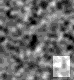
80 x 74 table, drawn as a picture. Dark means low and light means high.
The halves do not mirror each other. In the bottom right lies a patch that is higher than the rest. On average the colour sits 40% of the way up the scale. The texture is blotchy. There are no regular stripes.
